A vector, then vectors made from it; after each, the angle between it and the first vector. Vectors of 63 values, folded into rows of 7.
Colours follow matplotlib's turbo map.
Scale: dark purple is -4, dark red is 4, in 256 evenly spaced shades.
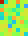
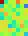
nearly parallel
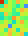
nearly parallel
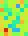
partly aligned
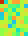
nearly parallel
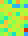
partly aligned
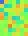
nearly opposite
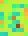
partly aligned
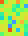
nearly parallel
